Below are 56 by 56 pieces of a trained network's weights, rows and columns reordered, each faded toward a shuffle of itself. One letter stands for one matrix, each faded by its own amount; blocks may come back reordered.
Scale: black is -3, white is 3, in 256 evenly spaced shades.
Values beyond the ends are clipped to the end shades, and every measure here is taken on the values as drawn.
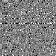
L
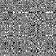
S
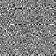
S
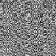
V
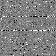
L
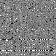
L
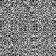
V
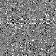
L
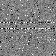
L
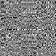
S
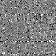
L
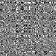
S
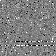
L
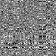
S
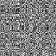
V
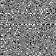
L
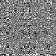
S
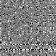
S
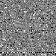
L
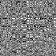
S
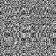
V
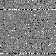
L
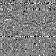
S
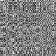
V
